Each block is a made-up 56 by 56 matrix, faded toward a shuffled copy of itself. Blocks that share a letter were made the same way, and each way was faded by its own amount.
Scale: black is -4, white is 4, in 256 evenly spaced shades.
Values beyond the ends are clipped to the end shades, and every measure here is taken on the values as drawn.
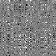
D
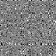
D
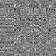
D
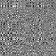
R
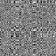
R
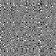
D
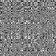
R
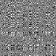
R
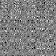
D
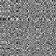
R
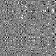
D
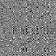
D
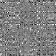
D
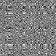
R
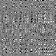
D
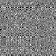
R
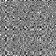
R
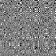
D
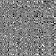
D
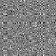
R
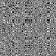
R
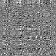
R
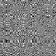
R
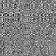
R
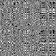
R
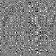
D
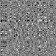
D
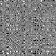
D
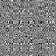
R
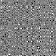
D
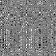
D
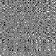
D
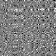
D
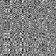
R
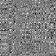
D
